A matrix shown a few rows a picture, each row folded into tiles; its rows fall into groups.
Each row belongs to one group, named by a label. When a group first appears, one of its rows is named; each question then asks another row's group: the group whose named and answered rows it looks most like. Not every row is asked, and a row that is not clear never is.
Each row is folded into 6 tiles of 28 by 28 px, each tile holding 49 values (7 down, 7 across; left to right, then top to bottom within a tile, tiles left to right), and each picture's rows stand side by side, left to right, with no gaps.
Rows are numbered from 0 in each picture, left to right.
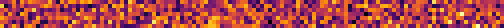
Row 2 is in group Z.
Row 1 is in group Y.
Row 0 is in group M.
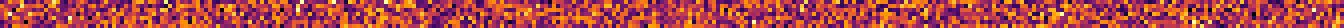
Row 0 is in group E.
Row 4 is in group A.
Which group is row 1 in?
A
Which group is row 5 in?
Y
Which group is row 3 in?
E
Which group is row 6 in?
Y
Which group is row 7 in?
Z
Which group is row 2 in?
Y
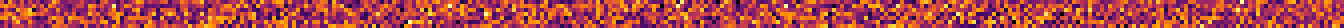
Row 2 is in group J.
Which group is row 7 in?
Z
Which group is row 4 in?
E
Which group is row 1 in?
Y
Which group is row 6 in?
Z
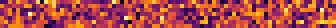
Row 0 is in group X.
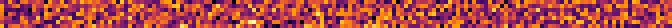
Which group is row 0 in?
M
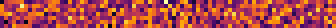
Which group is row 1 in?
A
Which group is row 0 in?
E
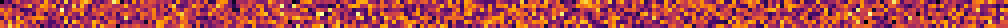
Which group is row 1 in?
E
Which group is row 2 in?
M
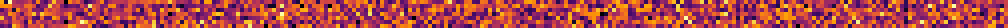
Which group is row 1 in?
J
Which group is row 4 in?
J
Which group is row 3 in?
M
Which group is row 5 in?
J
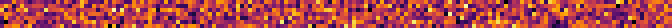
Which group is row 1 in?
J
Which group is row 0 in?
E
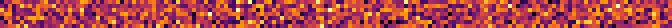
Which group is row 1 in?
J
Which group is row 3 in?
J
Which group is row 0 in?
Z
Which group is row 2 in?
X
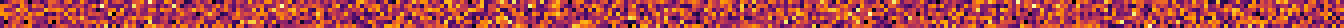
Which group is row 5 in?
E
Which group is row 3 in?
X
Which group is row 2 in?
M
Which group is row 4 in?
J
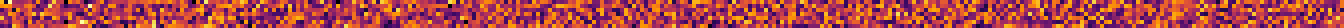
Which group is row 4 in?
M
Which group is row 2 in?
X
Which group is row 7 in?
M
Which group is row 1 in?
Y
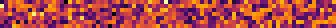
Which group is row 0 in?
X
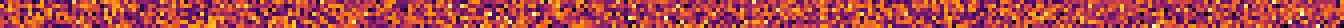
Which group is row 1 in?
Y
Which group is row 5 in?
A
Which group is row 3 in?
X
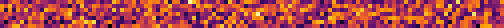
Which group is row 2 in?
E
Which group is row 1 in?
M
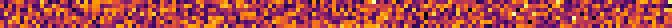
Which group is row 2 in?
Y
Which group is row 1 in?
Y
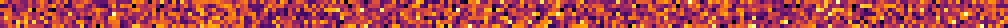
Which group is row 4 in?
X
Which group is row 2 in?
E
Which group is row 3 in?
X
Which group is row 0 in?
Z
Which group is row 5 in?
Z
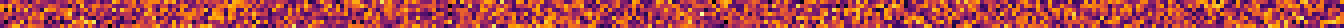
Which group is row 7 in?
M
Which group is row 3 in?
Y
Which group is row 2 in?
X
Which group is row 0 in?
X
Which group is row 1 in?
Y
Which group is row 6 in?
A
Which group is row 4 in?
E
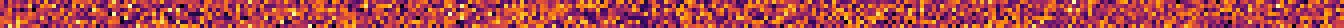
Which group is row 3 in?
A
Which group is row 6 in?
Z
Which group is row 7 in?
E
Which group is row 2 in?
Z
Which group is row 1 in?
J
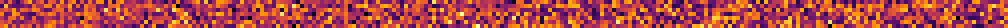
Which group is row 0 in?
J
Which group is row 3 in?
Y
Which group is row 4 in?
Y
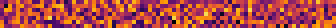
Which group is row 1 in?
Z
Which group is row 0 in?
A
